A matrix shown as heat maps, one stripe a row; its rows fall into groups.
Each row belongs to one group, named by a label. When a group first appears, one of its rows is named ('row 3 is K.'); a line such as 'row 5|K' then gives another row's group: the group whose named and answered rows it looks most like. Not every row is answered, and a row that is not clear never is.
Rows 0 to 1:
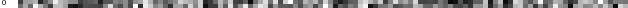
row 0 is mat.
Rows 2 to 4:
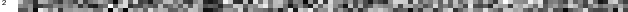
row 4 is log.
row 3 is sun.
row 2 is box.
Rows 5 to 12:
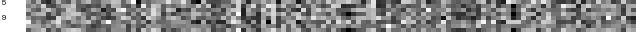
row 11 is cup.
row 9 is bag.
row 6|mat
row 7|bag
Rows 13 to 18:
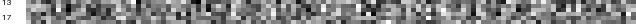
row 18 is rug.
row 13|box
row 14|cup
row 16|sun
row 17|bag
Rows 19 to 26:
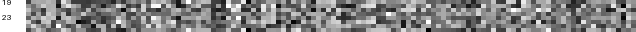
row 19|mat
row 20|bag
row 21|box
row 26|mat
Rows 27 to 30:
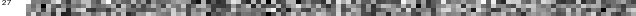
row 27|box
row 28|rug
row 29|cup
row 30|rug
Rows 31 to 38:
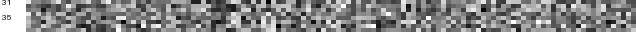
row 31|box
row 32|sun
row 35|bag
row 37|bag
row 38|cup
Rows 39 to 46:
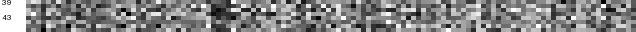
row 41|box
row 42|rug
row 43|sun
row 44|cup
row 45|box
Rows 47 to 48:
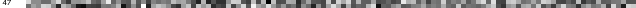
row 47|box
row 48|mat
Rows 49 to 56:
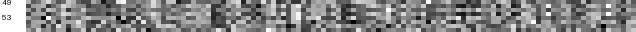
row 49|bag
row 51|cup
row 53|rug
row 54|mat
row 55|log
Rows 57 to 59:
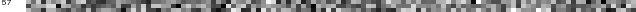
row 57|cup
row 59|box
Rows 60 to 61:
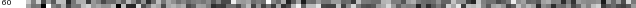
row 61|rug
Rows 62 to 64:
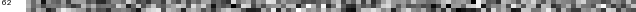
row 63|rug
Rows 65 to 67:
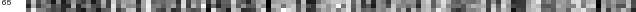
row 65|sun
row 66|sun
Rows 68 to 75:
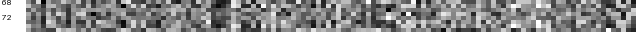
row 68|log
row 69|box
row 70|rug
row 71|cup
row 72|sun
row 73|box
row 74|box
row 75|bag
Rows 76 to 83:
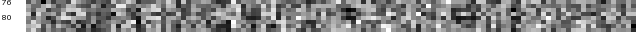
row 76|sun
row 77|bag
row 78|bag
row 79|cup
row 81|sun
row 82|log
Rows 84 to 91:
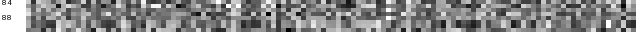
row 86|cup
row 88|cup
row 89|bag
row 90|bag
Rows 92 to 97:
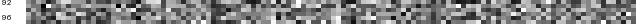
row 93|rug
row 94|sun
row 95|log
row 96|bag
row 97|sun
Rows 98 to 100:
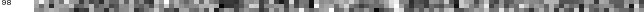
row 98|log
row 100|cup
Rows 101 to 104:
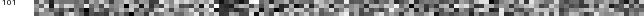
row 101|rug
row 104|mat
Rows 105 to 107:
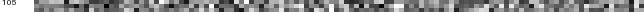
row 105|mat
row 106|sun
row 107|cup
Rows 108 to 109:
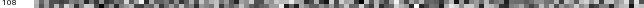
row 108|sun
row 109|cup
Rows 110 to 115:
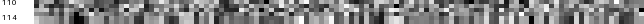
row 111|sun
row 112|log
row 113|rug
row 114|rug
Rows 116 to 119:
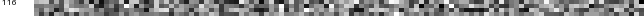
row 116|log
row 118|bag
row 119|sun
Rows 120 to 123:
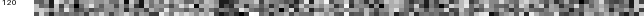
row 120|log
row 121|rug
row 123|rug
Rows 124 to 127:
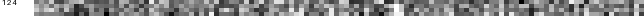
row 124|mat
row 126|cup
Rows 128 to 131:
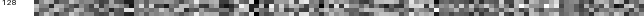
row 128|mat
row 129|box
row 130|bag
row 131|mat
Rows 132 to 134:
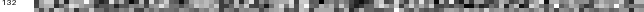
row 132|mat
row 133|mat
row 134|cup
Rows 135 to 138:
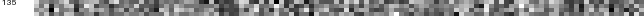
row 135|box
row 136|log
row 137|rug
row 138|log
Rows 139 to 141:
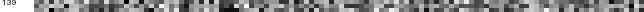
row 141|log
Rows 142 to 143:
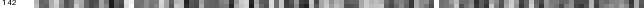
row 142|bag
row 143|bag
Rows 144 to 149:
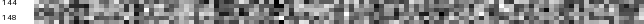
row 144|box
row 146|rug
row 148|cup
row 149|rug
